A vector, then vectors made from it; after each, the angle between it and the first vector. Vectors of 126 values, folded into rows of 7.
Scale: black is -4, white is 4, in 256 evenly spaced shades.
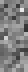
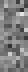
partly opposed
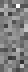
partly opposed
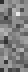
partly opposed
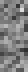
nearly parallel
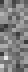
orthogonal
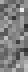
nearly parallel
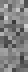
partly opposed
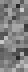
nearly parallel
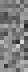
partly aligned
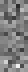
partly aligned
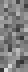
partly opposed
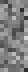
partly opposed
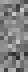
partly aligned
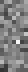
orthogonal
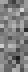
partly aligned
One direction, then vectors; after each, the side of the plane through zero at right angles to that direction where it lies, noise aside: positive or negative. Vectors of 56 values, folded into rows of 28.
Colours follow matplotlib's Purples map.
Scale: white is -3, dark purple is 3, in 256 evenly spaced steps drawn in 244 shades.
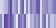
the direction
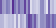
negative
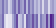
negative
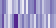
negative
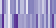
negative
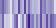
negative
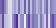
negative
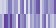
positive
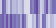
positive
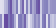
positive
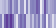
positive
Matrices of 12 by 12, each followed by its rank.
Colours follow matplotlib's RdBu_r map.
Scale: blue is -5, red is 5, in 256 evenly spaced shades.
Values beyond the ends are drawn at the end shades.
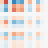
one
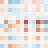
two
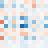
two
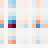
one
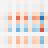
one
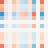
one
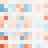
two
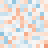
full rank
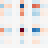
one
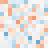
full rank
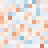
full rank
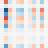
one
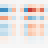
one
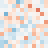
full rank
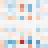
two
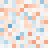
full rank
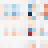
two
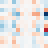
two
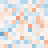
full rank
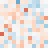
full rank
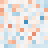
full rank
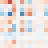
two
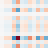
one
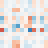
two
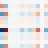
one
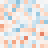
full rank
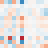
two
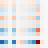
one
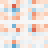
two
